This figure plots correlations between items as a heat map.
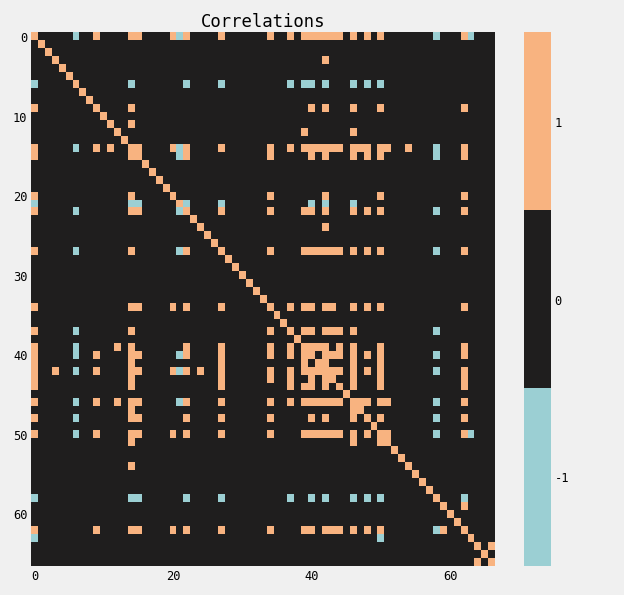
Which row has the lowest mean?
58
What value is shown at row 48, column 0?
1
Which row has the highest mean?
14
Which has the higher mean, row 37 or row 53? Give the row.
37
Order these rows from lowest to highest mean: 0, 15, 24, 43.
24, 15, 43, 0
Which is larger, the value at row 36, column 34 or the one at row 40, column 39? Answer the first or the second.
the second
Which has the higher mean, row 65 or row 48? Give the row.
48
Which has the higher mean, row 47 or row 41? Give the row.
41
